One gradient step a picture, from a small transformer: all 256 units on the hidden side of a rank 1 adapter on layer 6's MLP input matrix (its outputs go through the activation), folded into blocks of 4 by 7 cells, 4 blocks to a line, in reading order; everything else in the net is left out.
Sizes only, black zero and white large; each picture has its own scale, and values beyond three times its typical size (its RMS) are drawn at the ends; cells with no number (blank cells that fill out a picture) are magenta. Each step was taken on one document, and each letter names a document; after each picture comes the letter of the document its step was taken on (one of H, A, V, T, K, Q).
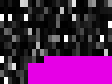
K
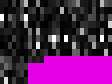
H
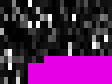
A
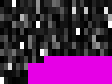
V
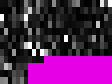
H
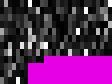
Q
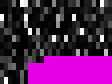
K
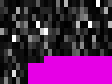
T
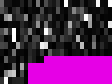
T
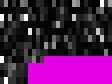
K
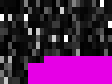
H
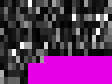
Q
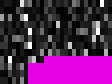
H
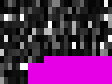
V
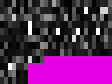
Q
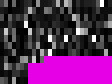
H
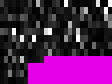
T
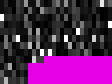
H
